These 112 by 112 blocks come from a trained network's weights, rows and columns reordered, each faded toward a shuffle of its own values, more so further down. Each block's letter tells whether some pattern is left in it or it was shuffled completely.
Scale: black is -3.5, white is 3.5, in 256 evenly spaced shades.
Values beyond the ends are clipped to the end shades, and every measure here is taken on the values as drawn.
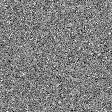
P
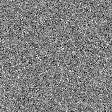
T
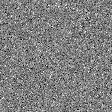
P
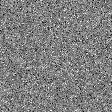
P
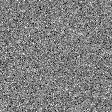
P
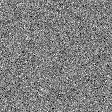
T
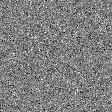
T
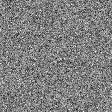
T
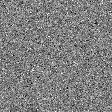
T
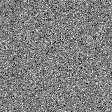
T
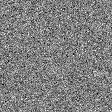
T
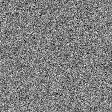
P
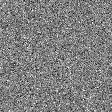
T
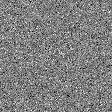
P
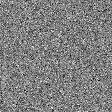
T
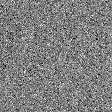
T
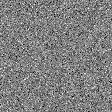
P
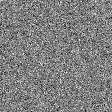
P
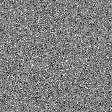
T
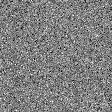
T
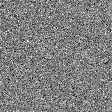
P
